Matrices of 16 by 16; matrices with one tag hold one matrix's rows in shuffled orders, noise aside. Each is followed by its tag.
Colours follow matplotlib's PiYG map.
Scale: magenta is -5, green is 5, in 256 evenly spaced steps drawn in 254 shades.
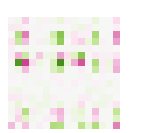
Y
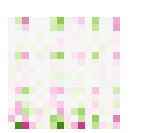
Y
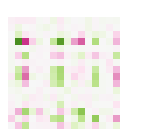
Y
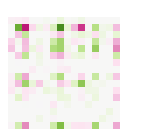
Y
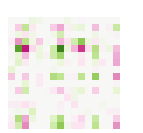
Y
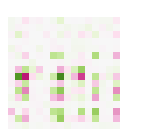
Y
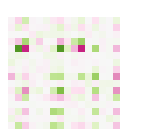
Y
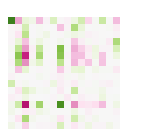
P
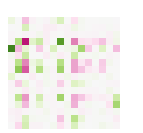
P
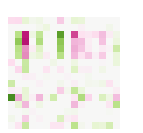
P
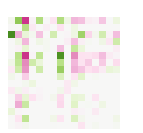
P
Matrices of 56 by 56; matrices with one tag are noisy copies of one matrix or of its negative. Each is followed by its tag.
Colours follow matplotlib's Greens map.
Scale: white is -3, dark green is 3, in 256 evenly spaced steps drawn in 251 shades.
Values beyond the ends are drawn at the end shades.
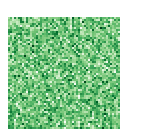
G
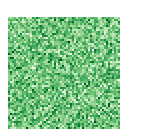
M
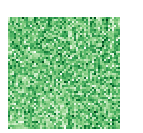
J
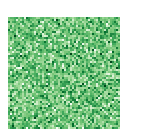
M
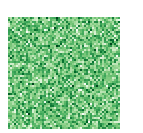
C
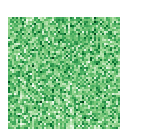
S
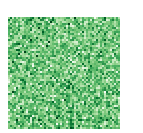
S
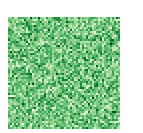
C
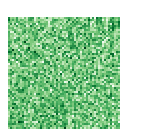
J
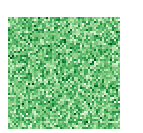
C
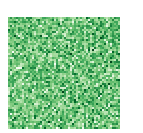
M
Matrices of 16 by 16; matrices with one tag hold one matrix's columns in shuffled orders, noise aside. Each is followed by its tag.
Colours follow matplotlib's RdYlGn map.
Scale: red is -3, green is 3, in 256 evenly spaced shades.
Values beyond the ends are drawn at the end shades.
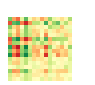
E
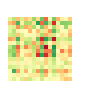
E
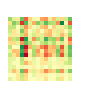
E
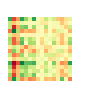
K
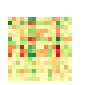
E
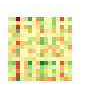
K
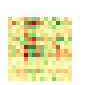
E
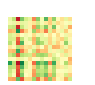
K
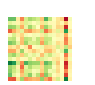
K
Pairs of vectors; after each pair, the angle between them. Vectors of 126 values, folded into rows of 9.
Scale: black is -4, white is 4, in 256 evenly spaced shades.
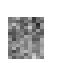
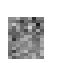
nearly parallel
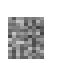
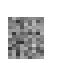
nearly opposite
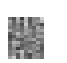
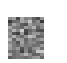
partly opposed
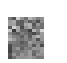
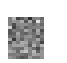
partly opposed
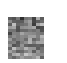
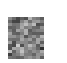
orthogonal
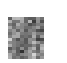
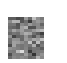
partly opposed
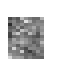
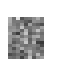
partly opposed
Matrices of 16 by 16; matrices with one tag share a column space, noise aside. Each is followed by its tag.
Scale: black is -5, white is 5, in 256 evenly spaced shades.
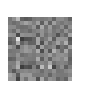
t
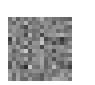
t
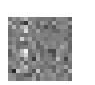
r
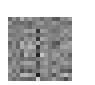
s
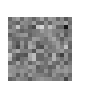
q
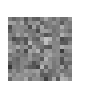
t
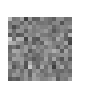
t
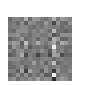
s
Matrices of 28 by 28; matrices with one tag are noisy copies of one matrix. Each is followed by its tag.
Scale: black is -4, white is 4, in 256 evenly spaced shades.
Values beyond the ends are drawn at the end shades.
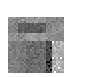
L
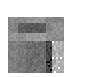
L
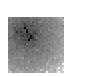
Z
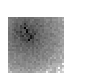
Z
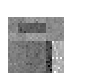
L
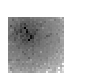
Z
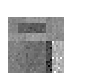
L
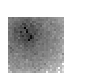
Z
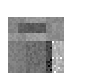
L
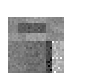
L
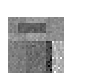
L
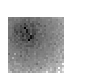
Z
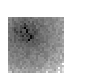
Z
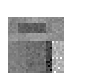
L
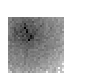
Z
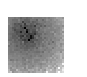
Z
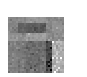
L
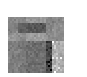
L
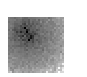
Z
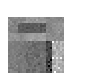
L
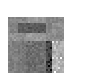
L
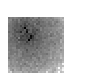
Z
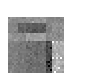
L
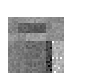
L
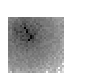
Z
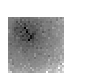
Z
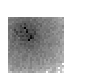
Z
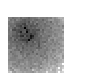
Z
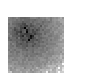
Z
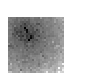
Z
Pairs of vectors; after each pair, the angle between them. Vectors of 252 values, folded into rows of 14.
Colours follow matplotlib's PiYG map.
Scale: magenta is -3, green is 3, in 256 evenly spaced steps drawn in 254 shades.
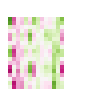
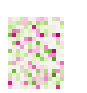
orthogonal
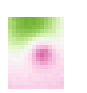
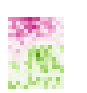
nearly opposite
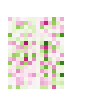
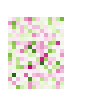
orthogonal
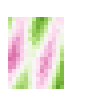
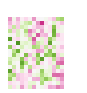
partly opposed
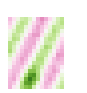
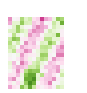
nearly parallel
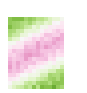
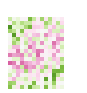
partly aligned
